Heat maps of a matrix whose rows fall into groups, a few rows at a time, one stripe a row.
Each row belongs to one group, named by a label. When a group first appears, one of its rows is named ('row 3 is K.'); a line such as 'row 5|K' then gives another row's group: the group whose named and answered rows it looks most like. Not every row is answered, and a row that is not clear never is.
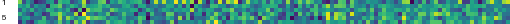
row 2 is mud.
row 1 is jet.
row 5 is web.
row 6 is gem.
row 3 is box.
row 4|mud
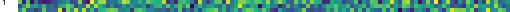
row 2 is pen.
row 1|jet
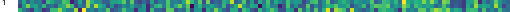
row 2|pen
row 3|mud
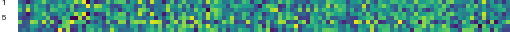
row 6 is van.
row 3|mud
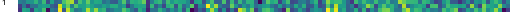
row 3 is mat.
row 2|web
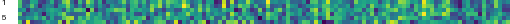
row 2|pen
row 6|jet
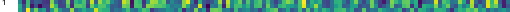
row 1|jet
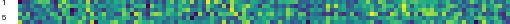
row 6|web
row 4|jet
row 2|web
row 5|mat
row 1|gem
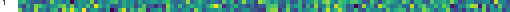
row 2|mud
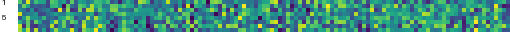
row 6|mud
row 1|mud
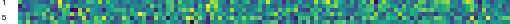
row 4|van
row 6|mud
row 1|mud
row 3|gem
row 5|jet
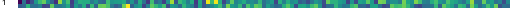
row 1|gem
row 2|jet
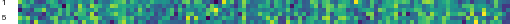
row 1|box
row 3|gem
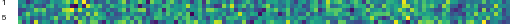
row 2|box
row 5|jet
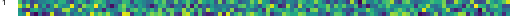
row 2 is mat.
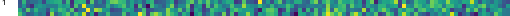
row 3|mud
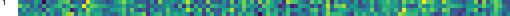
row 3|box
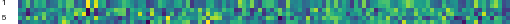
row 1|mat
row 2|mat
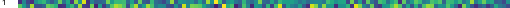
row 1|gem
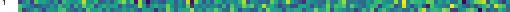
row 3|mud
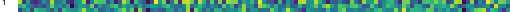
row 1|jet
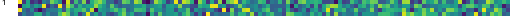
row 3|web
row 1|jet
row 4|mat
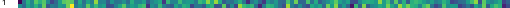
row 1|pen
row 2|mat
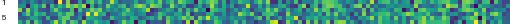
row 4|mat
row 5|pen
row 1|pen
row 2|van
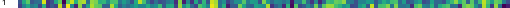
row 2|pen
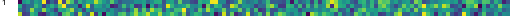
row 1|pen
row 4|van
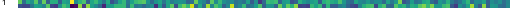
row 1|van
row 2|gem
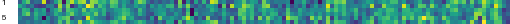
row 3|mat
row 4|mat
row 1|web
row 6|web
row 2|web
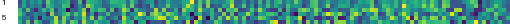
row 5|jet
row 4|van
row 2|box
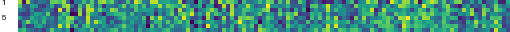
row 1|jet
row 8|box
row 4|gem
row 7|mat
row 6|pen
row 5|mat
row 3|web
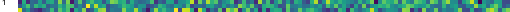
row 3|jet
